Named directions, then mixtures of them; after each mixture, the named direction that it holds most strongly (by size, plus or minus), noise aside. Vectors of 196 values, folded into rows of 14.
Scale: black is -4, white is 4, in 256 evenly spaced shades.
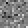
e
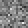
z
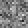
z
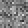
z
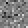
e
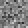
e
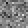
e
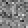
e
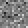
e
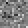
e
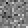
e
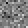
e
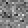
e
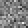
z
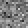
e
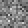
z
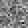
z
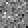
e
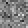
e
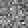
z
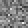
z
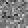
e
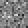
e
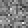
z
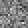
z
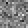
e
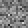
z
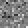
e
